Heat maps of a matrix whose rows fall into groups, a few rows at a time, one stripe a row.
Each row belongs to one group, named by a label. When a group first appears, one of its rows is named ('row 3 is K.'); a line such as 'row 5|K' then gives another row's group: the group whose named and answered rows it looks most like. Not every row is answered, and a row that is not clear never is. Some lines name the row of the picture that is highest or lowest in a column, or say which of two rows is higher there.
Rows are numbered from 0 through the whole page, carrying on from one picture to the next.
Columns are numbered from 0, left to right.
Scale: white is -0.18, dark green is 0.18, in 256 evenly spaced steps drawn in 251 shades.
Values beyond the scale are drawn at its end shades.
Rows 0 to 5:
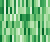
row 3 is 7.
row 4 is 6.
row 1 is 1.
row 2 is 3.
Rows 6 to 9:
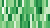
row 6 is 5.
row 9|3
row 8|3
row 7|7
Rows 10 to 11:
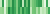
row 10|5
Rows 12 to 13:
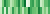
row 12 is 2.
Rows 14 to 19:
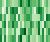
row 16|6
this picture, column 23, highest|16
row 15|7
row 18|6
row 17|2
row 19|6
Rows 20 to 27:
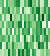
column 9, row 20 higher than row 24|Yes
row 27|3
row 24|1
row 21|2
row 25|2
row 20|5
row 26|7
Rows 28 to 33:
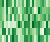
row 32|2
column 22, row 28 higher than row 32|No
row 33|7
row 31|5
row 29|7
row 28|1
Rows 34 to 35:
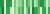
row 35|1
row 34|1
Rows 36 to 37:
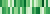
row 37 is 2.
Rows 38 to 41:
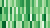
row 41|2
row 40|1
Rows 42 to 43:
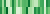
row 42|6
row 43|7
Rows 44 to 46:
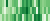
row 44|7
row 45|3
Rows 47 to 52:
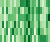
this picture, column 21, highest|52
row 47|3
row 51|7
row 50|5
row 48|5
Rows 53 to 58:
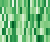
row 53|1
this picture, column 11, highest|58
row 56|7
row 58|7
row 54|6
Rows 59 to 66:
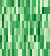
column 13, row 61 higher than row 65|Yes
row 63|7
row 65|6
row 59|3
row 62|5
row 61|5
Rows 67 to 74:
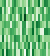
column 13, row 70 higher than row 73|No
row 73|1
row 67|2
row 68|6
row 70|2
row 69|6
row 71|2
